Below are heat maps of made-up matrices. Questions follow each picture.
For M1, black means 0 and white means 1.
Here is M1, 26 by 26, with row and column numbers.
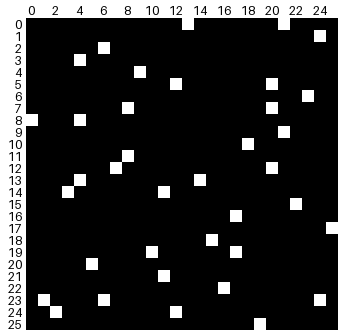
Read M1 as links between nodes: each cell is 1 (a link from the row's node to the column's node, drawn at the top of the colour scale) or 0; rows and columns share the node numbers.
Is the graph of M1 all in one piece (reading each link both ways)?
no
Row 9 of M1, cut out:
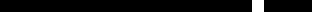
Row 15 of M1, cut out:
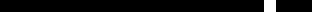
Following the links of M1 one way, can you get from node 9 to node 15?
no
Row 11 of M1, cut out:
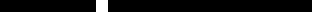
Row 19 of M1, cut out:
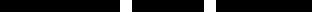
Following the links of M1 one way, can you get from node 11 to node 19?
no
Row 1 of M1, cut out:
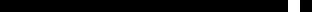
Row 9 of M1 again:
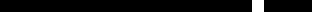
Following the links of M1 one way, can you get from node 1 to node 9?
yes
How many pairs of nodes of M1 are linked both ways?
2
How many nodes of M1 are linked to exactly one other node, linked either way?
0
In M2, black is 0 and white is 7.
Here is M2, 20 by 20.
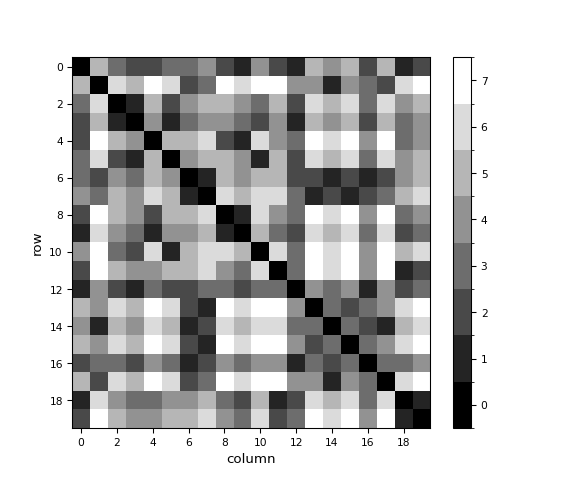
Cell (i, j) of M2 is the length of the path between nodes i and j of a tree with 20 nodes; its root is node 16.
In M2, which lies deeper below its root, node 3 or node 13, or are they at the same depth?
node 13
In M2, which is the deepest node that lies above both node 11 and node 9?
0
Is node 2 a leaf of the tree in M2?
yes
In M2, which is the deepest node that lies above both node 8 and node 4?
9
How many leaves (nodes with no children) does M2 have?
10
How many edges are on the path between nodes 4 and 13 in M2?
7
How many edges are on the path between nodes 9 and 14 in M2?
5
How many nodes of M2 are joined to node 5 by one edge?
2
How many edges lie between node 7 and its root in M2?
2
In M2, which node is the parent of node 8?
9
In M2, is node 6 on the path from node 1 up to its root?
yes
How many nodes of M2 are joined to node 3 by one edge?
3
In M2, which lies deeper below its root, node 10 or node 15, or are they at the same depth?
node 10
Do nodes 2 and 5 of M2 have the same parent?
yes
